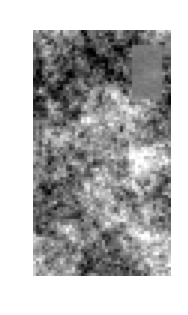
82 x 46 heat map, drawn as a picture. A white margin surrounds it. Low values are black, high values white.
Odd patch: calmer, in the top right. Histogram: bell-shaped. Grain: blotchy. Average level on the scale: 50%. Calmest part: top right.
